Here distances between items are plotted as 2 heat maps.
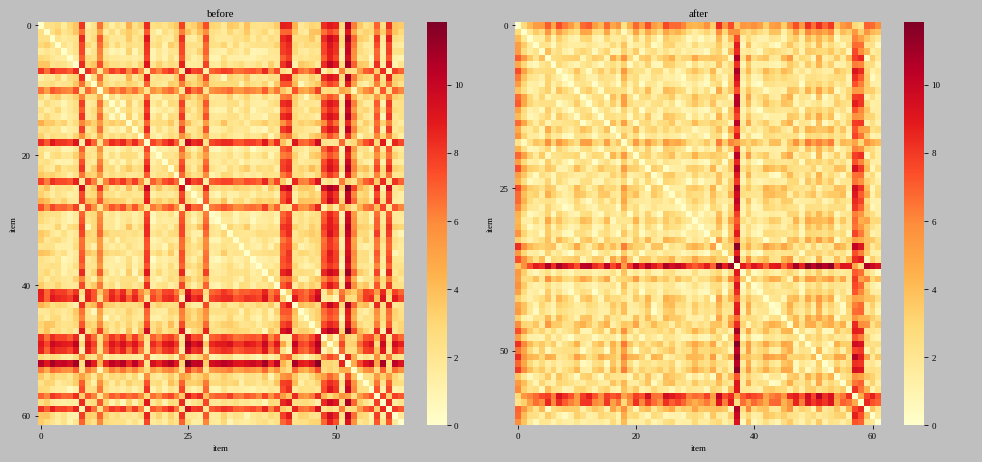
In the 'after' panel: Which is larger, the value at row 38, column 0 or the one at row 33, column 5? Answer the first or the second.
the first
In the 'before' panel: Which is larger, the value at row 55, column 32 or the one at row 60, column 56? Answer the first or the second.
the first
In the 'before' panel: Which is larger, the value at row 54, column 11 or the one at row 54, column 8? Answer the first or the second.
the second
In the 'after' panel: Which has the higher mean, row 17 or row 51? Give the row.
51
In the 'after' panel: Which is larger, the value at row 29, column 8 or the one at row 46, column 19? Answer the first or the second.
the second
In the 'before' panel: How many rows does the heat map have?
62
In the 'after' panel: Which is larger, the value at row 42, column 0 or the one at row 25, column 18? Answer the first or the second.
the second
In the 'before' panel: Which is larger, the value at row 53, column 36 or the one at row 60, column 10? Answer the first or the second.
the second
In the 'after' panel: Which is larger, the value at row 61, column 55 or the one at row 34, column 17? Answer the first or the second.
the second
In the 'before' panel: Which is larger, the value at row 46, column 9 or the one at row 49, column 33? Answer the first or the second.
the second
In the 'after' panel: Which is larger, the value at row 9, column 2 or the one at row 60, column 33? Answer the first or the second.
the second
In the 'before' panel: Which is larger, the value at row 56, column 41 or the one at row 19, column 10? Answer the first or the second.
the first
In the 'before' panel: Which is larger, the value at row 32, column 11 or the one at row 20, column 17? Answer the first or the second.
the first
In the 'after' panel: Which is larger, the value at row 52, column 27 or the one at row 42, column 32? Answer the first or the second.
the second
